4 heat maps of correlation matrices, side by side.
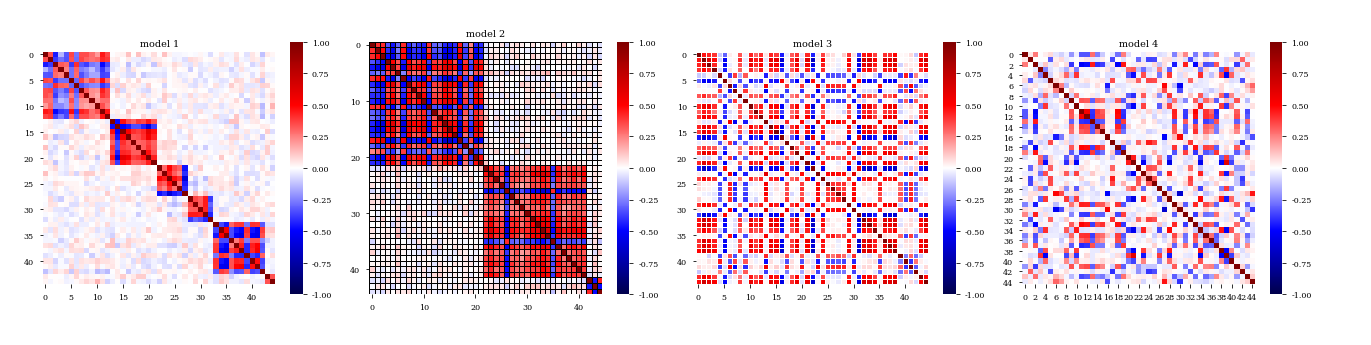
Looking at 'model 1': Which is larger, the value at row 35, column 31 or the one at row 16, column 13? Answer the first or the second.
the second
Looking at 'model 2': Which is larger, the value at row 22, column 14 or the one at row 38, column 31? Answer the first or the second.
the second
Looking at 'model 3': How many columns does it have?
45
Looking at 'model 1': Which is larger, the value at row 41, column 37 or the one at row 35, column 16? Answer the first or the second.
the first
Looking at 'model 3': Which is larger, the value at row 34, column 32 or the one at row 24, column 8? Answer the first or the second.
the first
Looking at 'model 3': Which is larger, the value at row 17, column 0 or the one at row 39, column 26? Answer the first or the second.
the second
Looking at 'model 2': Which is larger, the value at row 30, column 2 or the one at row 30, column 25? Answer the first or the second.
the second
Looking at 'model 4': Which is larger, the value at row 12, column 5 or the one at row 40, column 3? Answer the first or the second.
the first
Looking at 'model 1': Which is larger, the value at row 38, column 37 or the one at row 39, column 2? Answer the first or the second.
the first
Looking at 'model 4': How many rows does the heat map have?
45
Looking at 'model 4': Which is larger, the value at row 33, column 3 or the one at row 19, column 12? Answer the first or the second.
the first
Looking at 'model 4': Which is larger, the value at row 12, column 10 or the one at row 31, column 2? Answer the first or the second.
the second
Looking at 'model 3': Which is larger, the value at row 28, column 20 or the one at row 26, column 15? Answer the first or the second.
the first
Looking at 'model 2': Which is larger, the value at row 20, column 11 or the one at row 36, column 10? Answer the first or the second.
the second
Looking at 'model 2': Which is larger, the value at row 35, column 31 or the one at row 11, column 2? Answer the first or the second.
the second
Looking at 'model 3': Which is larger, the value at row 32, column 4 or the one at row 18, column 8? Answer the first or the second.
the second
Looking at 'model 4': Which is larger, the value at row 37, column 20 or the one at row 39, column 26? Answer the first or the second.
the second
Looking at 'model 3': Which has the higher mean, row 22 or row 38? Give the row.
38
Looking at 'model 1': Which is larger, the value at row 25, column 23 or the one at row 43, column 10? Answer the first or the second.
the first
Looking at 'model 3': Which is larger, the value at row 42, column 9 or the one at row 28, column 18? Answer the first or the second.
the first
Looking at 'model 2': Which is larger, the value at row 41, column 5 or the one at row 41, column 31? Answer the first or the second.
the second
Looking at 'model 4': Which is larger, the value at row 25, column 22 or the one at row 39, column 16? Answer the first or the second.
the first
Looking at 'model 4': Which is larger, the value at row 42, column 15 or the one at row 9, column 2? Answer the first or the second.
the first
